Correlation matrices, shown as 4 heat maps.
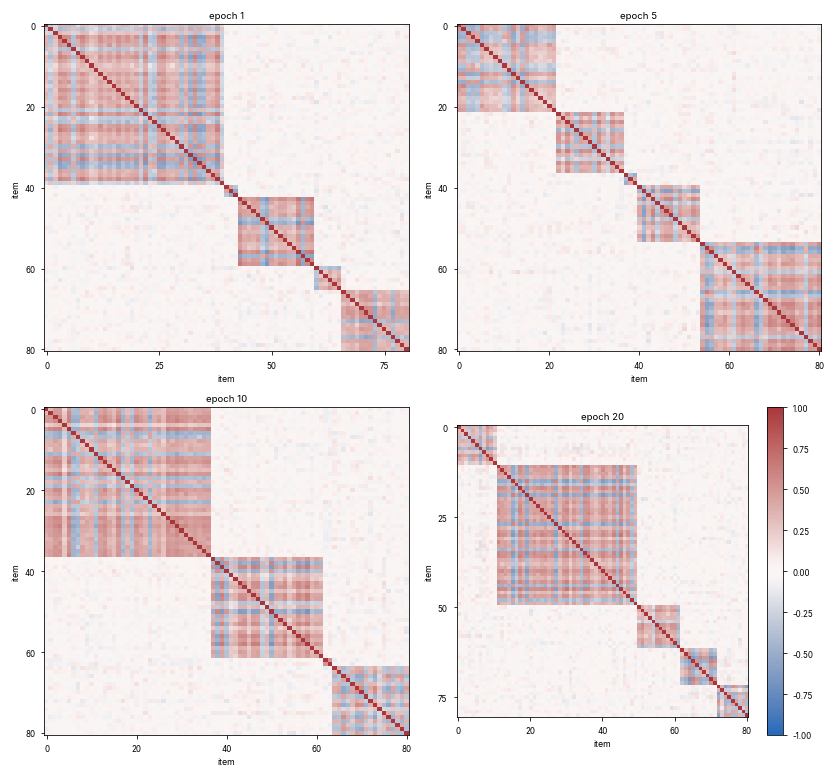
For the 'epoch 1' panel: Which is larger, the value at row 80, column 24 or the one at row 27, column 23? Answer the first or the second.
the first
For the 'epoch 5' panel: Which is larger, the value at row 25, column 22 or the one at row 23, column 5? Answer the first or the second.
the first
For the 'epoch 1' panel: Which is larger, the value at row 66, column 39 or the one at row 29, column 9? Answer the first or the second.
the second
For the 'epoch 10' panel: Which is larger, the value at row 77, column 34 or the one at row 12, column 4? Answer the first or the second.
the second
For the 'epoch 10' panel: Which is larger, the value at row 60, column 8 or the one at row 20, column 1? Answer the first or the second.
the second
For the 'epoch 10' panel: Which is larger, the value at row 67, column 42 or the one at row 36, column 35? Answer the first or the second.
the second
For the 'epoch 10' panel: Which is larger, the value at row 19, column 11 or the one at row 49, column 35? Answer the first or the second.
the first
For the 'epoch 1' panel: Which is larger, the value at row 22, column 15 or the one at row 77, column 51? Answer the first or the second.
the first
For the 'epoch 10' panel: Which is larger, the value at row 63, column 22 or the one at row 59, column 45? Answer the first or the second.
the second
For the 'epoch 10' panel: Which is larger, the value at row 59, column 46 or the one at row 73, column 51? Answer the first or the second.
the first
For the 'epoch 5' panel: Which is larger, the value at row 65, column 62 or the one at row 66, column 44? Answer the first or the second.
the first
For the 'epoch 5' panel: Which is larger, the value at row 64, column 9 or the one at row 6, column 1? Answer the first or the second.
the second
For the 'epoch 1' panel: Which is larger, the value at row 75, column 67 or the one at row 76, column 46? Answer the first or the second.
the first
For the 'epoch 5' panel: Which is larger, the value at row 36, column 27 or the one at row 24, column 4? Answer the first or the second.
the first
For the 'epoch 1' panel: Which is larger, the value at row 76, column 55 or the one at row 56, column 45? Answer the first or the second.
the second
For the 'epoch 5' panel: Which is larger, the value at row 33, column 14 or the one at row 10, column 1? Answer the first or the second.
the first
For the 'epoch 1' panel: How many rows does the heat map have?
81
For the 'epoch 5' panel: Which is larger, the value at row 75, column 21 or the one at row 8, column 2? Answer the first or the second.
the first
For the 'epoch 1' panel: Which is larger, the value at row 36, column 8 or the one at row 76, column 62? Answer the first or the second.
the first
